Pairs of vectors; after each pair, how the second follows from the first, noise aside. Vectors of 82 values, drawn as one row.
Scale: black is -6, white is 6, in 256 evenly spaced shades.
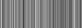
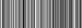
scaled up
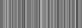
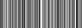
scaled up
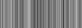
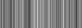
negated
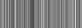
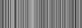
negated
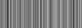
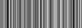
scaled up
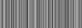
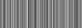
negated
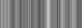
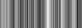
scaled up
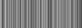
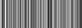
scaled up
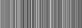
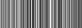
scaled up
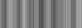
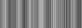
negated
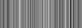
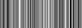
scaled up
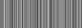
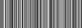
scaled up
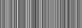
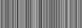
negated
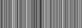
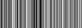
scaled up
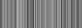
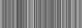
negated
